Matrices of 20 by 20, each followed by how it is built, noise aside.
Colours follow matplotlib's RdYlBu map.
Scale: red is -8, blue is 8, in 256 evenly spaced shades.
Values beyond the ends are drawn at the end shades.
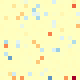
sparse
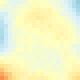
smooth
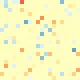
sparse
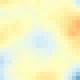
smooth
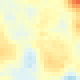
smooth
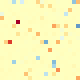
sparse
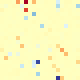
sparse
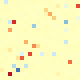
sparse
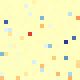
sparse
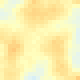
smooth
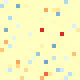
sparse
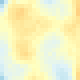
smooth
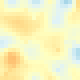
smooth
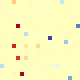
sparse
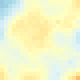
smooth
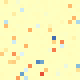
sparse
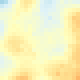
smooth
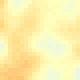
smooth
